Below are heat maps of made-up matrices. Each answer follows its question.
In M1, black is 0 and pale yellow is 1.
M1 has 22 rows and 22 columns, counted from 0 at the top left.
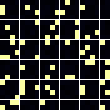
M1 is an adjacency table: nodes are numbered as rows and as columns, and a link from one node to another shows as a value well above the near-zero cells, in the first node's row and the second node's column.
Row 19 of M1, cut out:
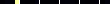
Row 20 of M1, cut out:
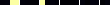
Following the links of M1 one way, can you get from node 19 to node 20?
no
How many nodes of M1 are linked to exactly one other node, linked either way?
0
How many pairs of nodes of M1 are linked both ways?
6
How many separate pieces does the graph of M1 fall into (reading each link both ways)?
1
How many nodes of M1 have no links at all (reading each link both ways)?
0
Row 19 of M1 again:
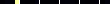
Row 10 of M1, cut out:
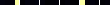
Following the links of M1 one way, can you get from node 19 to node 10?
no
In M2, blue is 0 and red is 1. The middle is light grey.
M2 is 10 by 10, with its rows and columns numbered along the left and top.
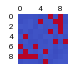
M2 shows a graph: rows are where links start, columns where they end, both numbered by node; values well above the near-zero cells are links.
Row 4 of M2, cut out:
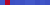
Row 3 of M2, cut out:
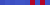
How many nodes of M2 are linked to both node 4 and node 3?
0
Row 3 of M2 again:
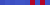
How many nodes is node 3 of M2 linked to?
2
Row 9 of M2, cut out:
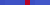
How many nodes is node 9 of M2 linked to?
1
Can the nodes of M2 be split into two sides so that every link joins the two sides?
yes
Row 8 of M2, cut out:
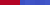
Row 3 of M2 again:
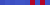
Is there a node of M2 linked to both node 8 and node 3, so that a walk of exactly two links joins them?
no
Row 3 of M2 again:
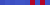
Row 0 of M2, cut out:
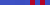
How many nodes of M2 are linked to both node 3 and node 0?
2
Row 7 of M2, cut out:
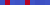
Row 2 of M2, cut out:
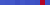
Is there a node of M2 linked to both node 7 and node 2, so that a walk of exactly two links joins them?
no
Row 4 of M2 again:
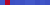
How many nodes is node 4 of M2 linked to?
1
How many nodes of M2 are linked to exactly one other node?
3
